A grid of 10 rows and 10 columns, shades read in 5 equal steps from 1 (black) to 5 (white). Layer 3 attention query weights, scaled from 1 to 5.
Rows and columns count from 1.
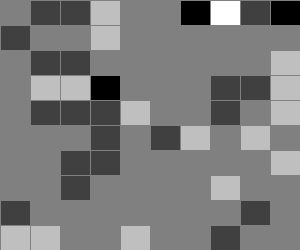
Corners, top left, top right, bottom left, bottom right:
3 1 4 3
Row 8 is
3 3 2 3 3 3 3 4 3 3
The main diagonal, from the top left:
3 3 2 1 4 2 3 4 2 3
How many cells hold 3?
61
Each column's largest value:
4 4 4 4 4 3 4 5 4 4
